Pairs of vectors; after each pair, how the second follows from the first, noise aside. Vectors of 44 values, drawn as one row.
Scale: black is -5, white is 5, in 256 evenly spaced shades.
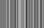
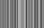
copied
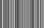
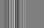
partly zeroed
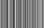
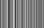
negated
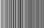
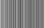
shrunk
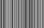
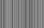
shrunk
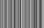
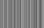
shrunk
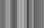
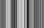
scaled up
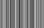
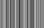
copied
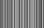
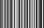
scaled up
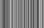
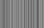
shrunk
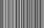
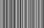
negated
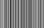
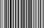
scaled up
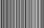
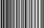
scaled up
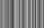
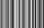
scaled up
